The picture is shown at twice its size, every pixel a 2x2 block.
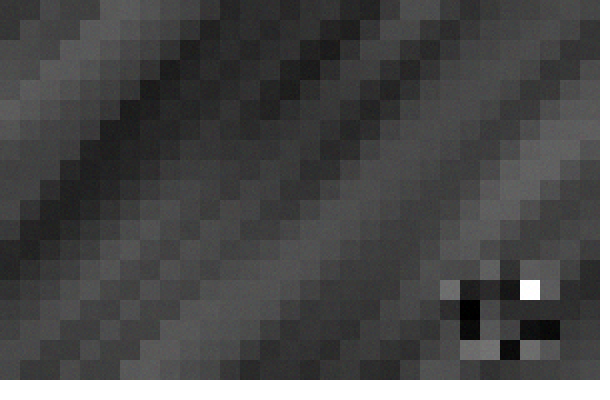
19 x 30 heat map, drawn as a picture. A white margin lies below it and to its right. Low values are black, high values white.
Mirror symmetry: none. Histogram: skewed, a long tail of high values. Odd patch: rougher, in the bottom right. Grain: diagonal, up to the right.
